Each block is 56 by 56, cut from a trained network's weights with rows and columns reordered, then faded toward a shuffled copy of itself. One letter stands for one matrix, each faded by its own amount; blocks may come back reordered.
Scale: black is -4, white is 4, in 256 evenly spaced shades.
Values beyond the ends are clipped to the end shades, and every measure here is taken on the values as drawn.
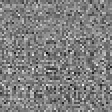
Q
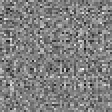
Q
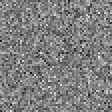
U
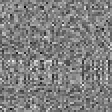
Q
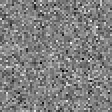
U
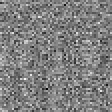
Q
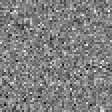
U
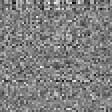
Q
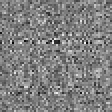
Q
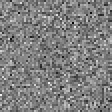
U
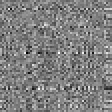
Q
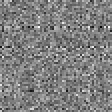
Q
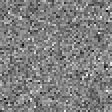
U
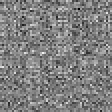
Q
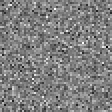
U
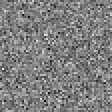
U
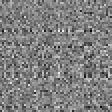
Q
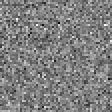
U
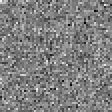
U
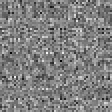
Q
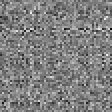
Q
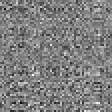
Q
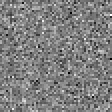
U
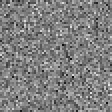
U
